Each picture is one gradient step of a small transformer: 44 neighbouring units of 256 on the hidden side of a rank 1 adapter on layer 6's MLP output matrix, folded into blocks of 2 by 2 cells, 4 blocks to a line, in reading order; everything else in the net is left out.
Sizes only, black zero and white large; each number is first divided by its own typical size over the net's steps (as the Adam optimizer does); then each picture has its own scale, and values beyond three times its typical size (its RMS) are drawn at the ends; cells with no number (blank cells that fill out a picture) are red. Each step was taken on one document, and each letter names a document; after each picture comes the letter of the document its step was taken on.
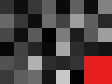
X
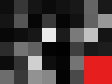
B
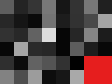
B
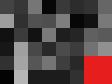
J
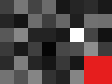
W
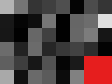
B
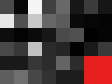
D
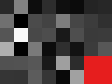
W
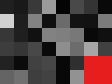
J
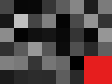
X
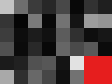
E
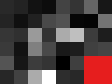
D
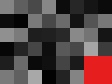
W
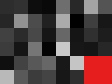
E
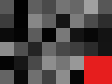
X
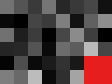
W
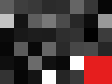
D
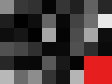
B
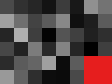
E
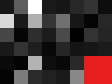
D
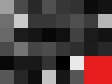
D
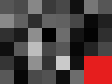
D
